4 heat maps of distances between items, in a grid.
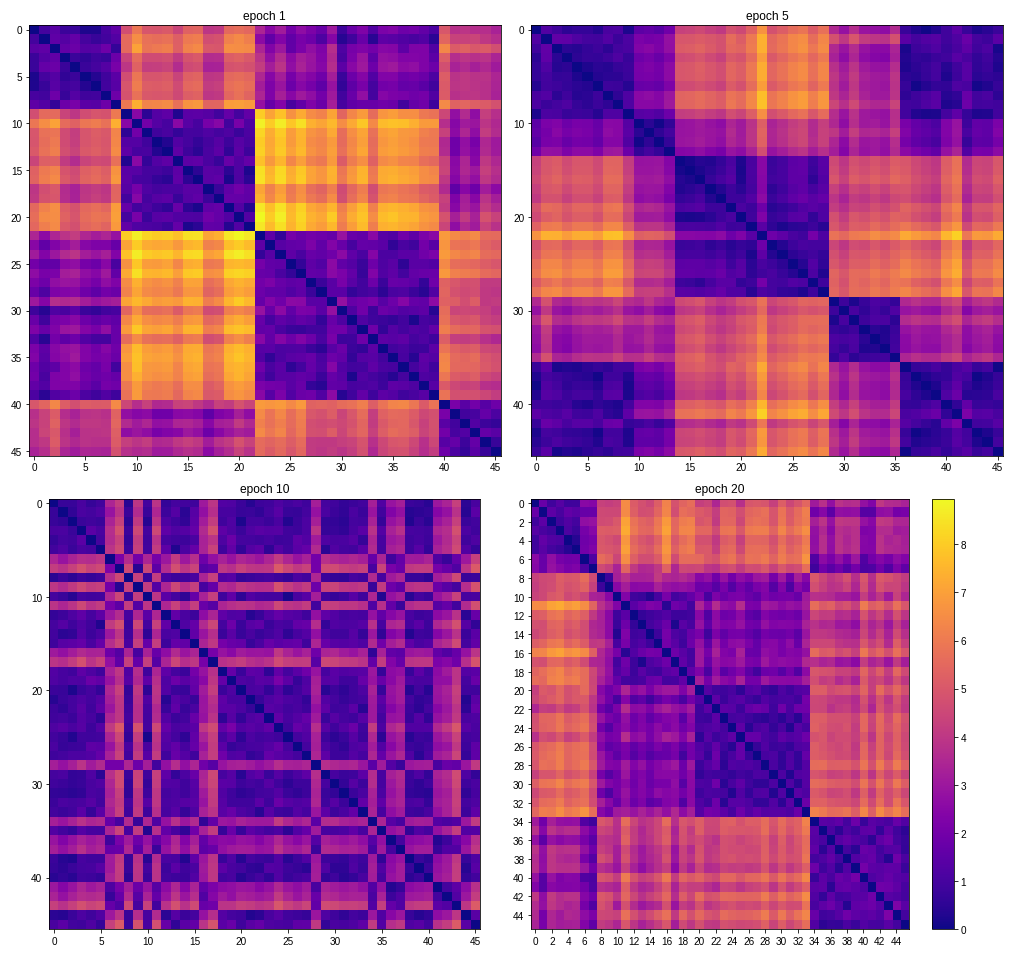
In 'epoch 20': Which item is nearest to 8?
9
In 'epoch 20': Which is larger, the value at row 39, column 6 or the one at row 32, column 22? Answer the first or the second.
the first
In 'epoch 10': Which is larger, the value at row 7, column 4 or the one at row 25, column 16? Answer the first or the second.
the first
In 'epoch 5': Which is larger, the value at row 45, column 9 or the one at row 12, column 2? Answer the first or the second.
the second
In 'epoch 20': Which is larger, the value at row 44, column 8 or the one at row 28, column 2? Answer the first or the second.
the second
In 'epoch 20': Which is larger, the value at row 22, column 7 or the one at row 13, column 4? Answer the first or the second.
the second
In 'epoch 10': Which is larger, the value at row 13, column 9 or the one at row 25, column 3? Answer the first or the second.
the first
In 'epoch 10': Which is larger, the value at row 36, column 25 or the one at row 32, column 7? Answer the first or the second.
the second
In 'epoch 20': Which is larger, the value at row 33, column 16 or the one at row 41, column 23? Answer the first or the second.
the second
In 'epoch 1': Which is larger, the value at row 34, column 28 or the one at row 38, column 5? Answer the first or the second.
the second
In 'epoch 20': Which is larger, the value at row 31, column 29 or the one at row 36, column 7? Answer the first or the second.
the second
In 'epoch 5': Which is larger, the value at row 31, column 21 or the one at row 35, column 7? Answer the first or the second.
the first
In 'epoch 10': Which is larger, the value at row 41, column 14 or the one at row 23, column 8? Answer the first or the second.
the first
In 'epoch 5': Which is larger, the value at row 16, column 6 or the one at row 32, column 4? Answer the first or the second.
the first
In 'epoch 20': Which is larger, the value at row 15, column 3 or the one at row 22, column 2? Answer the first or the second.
the first
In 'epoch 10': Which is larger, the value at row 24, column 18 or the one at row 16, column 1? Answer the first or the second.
the second
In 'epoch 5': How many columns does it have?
46
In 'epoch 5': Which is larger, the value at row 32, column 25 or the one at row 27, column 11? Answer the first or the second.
the first
